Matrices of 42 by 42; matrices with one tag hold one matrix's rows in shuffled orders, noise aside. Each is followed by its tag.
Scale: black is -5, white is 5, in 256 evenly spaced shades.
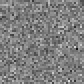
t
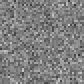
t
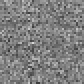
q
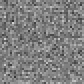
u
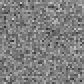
u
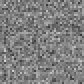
u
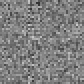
q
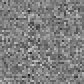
q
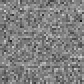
u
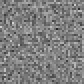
u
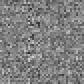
q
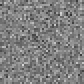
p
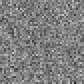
t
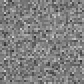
u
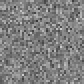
p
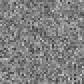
t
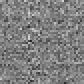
q
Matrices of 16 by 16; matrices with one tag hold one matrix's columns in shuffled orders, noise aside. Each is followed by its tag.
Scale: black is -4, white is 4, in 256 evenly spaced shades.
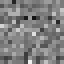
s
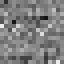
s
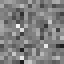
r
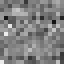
s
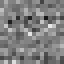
s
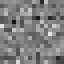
s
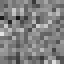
s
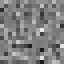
r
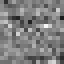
s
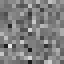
r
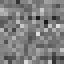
s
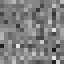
r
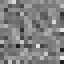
r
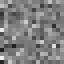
r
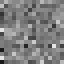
r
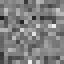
s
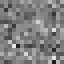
r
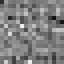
s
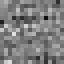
s
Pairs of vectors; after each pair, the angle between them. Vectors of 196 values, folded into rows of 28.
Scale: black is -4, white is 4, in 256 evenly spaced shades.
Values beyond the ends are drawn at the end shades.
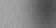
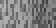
partly aligned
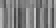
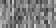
partly aligned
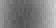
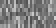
orthogonal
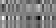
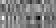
nearly parallel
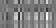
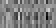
nearly opposite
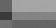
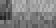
nearly parallel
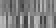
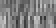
nearly parallel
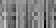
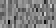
orthogonal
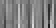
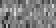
orthogonal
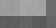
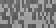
orthogonal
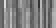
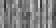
nearly opposite
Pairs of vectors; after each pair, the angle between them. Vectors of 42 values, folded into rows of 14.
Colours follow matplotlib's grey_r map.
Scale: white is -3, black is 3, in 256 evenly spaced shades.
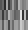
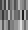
nearly parallel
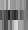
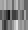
nearly parallel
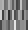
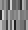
partly opposed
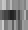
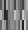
orthogonal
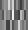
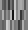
nearly opposite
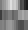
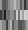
partly aligned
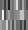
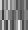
partly opposed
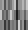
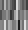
nearly opposite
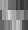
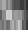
nearly parallel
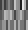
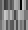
nearly parallel
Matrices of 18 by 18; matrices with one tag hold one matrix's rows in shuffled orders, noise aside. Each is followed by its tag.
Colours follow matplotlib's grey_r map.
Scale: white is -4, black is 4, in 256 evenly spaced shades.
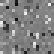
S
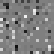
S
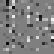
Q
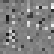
Q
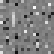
S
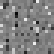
S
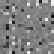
Q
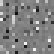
S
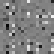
Q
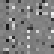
Q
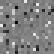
S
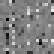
Q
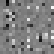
Q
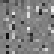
Q
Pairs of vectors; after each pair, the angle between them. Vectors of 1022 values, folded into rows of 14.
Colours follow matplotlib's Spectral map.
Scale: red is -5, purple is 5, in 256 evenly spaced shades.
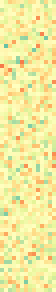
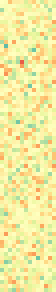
nearly parallel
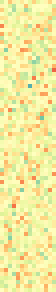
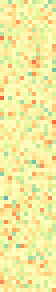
partly opposed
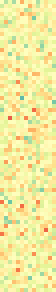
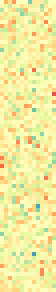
partly opposed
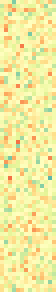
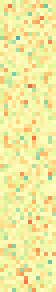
partly aligned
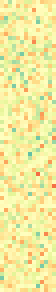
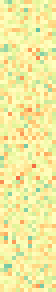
orthogonal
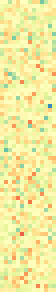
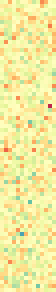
nearly opposite
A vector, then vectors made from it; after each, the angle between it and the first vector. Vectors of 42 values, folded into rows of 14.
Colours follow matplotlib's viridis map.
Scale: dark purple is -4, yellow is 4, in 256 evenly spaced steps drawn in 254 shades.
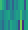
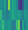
partly opposed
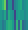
partly aligned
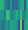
nearly parallel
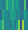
nearly opposite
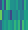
partly opposed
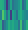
partly aligned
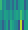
nearly parallel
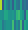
partly aligned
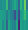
orthogonal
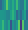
nearly opposite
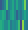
nearly opposite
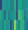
orthogonal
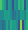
nearly parallel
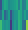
orthogonal
